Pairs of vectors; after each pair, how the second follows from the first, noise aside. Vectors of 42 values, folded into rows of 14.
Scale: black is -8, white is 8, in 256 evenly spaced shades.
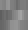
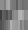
scaled up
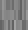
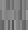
copied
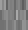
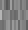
wrapped around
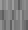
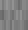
shrunk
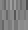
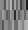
scaled up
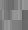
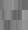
negated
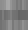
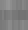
shrunk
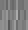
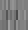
negated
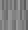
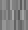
wrapped around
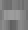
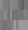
wrapped around
